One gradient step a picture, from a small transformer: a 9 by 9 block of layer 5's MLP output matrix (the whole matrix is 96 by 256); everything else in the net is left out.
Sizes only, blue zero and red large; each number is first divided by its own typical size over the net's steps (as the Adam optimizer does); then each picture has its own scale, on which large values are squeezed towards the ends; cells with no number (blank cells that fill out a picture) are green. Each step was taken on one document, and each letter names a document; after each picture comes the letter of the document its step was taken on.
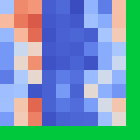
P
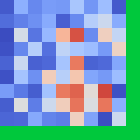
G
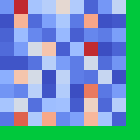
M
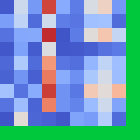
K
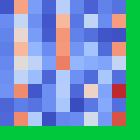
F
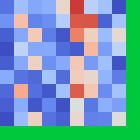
G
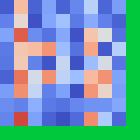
M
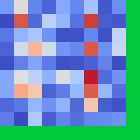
M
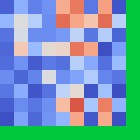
G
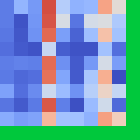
K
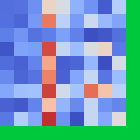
K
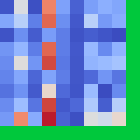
K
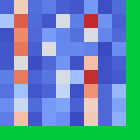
M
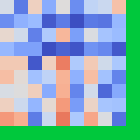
P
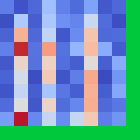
M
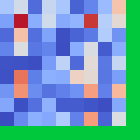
M
